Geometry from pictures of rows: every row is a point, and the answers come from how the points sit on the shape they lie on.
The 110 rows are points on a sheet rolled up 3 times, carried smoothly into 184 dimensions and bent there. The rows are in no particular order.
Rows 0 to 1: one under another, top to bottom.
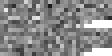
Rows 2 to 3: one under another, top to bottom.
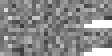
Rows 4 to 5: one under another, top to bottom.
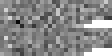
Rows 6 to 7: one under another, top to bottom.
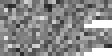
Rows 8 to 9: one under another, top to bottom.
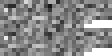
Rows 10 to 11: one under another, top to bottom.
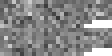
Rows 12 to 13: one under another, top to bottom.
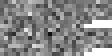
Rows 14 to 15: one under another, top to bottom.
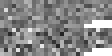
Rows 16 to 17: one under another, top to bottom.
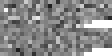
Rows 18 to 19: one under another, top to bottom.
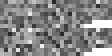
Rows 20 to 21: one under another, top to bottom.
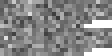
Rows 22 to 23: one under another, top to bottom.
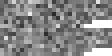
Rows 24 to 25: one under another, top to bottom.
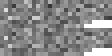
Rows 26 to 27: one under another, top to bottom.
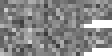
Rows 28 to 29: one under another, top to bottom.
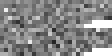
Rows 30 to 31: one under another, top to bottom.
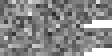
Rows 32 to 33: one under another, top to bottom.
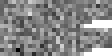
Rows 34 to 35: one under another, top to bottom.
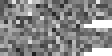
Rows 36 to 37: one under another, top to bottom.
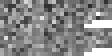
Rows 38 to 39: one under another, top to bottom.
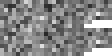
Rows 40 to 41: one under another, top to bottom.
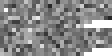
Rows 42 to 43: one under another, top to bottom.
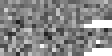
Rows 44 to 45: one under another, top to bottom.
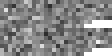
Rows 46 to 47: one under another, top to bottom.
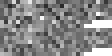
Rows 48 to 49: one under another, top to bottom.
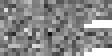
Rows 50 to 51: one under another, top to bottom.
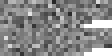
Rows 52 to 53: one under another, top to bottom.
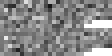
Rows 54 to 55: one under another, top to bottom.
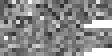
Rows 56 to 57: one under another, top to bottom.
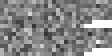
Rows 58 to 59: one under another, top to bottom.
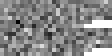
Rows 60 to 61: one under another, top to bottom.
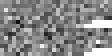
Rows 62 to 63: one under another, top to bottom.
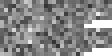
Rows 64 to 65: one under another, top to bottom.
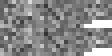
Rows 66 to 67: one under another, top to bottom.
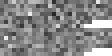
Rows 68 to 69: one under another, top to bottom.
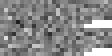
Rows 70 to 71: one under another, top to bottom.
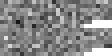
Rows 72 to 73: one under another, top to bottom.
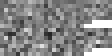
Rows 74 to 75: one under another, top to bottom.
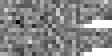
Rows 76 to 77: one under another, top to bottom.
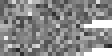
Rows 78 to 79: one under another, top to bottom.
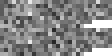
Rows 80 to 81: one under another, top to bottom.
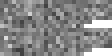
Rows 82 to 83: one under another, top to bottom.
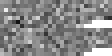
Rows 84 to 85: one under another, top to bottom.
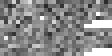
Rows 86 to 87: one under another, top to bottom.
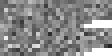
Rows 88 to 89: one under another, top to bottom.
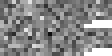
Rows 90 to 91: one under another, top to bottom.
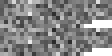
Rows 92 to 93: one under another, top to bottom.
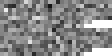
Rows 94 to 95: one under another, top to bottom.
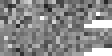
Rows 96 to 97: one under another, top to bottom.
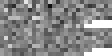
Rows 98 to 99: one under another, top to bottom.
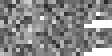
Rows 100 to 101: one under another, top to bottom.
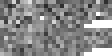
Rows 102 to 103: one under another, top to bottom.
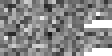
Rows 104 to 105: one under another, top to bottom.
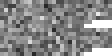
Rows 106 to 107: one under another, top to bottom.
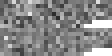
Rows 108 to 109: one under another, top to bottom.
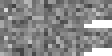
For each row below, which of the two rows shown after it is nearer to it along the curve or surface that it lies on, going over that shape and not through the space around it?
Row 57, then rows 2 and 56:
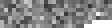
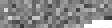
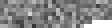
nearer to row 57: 2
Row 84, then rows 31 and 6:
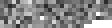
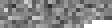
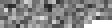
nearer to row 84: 6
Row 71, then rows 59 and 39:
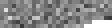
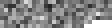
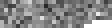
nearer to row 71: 39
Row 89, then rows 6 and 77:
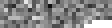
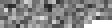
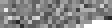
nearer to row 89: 6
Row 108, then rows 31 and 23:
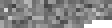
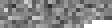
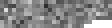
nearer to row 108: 23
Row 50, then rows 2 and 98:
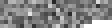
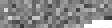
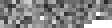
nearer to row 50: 2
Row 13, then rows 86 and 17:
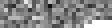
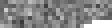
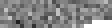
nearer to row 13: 17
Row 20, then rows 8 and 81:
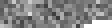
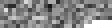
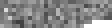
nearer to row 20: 81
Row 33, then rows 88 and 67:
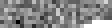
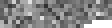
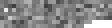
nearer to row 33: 88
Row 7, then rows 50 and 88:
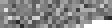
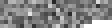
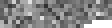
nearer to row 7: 50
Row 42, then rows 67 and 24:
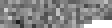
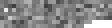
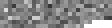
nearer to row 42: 24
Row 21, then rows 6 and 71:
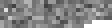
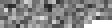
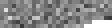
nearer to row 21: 71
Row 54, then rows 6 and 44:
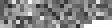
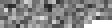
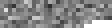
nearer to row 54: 6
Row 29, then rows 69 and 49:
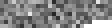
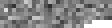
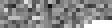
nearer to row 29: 69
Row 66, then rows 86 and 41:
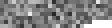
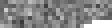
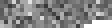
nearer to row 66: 41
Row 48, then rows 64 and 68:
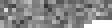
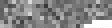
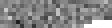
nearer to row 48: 64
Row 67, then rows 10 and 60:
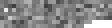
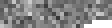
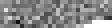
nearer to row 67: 10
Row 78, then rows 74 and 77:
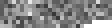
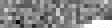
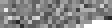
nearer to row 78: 74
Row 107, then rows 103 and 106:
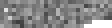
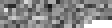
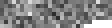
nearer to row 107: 106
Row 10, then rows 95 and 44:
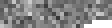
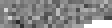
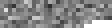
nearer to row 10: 95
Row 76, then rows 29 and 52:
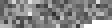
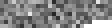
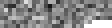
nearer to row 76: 29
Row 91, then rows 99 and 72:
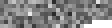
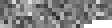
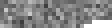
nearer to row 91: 99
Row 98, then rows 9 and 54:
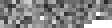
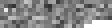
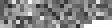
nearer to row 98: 54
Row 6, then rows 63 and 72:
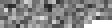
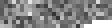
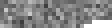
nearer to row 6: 63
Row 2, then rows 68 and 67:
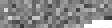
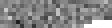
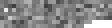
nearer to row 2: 68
